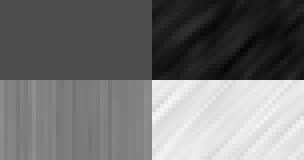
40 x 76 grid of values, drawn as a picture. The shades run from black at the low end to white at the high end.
The table splits into 2 rows of 2 panels. Panel 1,1: low, flat. Panel 1,2: very low, slanting up to the right, faint in contrast. Panel 2,1: middling, streaked downward, faint in contrast. Panel 2,2: very high, slanting up to the right, faint in contrast.
